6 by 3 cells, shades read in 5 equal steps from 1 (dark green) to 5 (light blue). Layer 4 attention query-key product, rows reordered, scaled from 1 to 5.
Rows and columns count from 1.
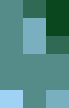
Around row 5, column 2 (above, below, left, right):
3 3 3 3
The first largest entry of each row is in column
1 2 2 1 1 1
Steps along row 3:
up down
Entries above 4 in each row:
0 0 0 0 0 1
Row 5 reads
3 3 3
